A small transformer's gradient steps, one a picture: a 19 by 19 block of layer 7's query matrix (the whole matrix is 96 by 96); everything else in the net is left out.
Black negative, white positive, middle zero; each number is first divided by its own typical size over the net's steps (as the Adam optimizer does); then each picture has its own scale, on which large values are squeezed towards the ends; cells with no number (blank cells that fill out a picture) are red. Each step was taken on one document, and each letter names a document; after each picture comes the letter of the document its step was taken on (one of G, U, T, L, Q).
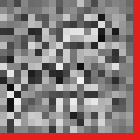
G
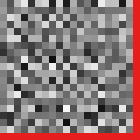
G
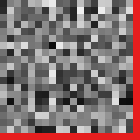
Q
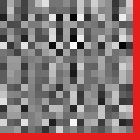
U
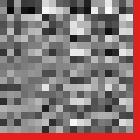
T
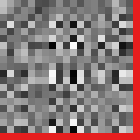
U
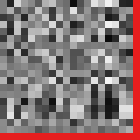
T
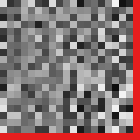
Q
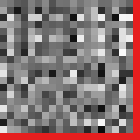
U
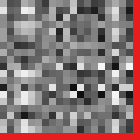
Q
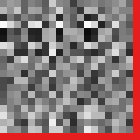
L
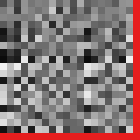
G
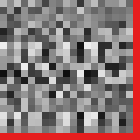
G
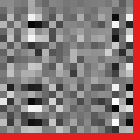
U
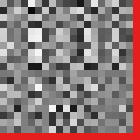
L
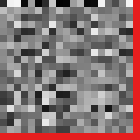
T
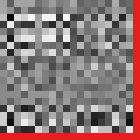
Q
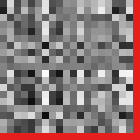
Q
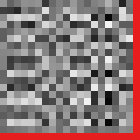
T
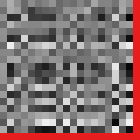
U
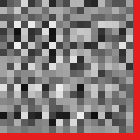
L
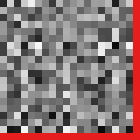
Q
